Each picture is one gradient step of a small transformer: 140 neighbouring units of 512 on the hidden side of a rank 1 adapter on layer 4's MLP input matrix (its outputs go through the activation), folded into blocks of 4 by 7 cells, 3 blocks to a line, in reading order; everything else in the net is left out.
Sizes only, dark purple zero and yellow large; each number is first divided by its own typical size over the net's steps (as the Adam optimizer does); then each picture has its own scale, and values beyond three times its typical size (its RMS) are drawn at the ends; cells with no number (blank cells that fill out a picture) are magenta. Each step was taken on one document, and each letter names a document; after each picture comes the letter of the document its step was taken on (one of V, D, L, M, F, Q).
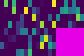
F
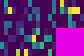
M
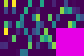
F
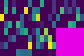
F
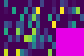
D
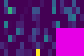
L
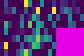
D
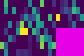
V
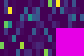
L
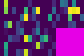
D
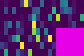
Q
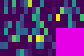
F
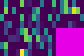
V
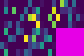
D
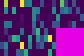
Q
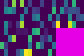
F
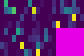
L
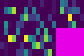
M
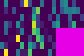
Q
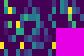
M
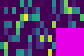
V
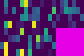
V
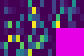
Q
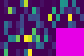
D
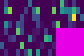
L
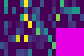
D
